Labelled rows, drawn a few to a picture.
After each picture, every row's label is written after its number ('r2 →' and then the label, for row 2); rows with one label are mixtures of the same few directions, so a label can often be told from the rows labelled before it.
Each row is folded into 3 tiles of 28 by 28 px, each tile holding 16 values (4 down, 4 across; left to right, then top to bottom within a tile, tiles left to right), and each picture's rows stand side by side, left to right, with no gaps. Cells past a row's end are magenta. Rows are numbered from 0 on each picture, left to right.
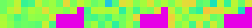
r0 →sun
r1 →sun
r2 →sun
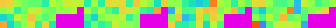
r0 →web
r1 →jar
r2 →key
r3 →web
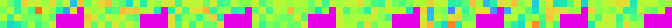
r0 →jar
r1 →sun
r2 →jar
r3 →jar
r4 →sun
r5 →sun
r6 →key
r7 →key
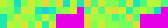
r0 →sun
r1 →jar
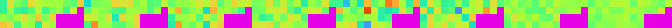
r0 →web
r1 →web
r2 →web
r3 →jar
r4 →key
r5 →jar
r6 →jar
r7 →jar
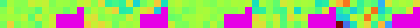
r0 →web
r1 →jar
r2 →web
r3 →web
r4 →web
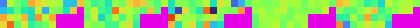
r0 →web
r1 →key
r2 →web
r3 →sun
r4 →web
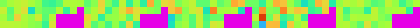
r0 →key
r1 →sun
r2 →web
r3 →sun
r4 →sun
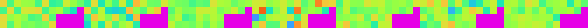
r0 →jar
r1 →jar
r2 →key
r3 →web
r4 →web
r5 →key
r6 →sun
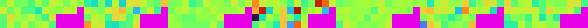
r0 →jar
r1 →key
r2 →sun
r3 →web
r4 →web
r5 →web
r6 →web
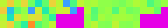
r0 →sun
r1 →sun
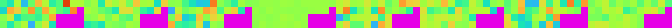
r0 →sun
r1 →jar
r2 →key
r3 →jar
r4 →web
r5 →sun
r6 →sun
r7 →jar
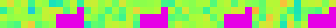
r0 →key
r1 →key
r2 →jar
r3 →key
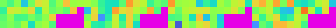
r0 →sun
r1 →key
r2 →web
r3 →key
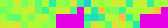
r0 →jar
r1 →jar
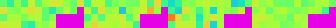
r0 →key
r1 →jar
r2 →web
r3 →jar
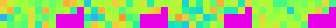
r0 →web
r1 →jar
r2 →jar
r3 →jar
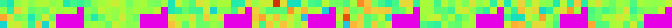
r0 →web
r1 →jar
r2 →web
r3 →sun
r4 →sun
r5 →jar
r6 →jar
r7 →web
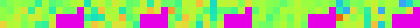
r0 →key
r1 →jar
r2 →key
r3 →key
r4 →web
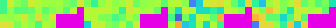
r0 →web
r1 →web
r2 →sun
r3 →web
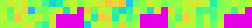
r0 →key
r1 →key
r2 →key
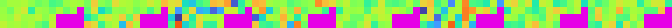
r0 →key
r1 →web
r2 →sun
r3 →web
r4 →key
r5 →key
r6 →key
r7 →sun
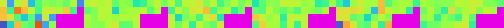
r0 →web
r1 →key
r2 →jar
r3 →web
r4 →web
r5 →key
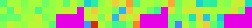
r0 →jar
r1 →web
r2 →web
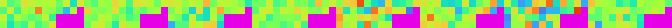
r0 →jar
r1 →key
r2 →key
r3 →sun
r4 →sun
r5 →jar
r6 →sun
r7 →web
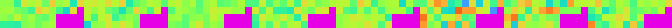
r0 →jar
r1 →key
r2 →key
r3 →jar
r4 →sun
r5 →sun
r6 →sun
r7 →web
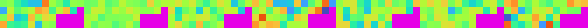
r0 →key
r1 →sun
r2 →sun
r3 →jar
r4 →sun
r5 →key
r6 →web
